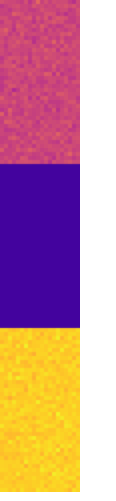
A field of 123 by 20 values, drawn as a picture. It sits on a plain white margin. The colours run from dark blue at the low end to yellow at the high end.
The table splits into 3 rows of 1 panel. Panel 1,1: middling, fine-grained, faint in contrast. Panel 2,1: very low, flat. Panel 3,1: very high, fine-grained, faint in contrast.
